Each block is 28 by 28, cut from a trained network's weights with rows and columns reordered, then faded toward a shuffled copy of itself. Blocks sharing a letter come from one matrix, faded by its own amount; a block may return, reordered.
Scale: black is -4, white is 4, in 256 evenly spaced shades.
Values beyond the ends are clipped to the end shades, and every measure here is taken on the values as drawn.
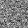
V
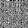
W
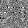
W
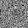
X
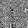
W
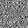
V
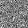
V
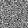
V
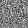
V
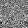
X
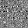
W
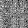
W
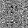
W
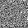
V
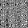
W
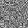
X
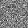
X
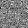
V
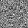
X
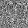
V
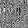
W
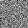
V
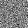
V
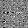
W
